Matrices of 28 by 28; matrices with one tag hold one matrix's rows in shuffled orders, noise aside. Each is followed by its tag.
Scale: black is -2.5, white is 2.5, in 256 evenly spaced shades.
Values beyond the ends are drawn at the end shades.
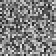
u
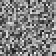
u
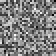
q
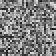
q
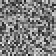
u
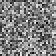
u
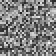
q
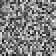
u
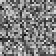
q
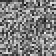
q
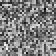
q
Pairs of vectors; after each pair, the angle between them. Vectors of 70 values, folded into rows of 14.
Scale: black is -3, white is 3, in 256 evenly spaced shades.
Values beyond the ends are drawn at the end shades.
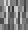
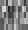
partly aligned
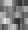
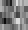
nearly opposite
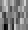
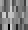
partly opposed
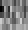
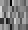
partly opposed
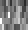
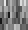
nearly opposite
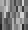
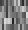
partly opposed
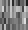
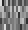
partly aligned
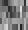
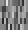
partly opposed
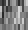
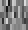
partly aligned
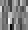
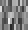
nearly parallel
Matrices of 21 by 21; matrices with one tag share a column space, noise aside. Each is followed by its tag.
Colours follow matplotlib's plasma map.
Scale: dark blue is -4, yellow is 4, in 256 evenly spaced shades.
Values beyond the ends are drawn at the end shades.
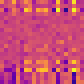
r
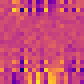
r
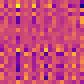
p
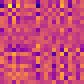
p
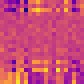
r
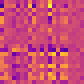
p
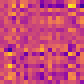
p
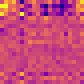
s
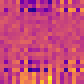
r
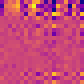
s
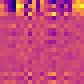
s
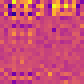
s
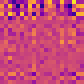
s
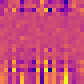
r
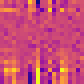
r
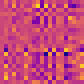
p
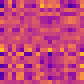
p
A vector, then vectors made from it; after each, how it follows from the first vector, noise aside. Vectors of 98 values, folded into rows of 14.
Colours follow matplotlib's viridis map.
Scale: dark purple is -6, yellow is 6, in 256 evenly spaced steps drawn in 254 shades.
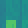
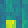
scaled up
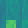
copied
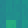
shrunk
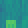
copied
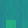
shrunk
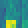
scaled up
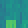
copied
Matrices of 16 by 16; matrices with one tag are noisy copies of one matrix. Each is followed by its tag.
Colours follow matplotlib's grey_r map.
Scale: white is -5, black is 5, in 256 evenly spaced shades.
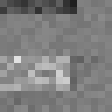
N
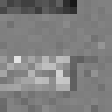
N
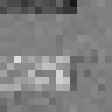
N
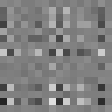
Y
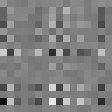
Y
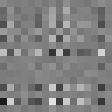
Y
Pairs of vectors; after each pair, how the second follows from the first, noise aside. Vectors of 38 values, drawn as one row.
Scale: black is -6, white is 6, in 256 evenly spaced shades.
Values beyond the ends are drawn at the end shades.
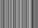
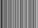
wrapped around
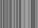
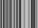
scaled up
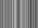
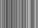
wrapped around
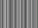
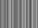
wrapped around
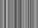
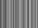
wrapped around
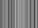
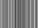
negated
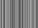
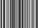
scaled up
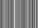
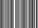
scaled up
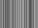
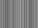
shrunk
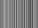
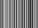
scaled up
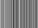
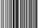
scaled up
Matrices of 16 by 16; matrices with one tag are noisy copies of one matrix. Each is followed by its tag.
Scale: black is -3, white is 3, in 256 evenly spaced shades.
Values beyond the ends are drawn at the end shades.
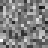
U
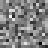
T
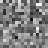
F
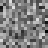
U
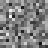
T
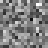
F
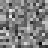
T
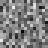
U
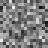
U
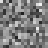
F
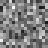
U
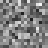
F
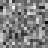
U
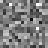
F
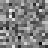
T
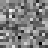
T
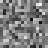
F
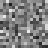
T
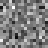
U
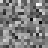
F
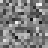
F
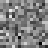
T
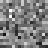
T
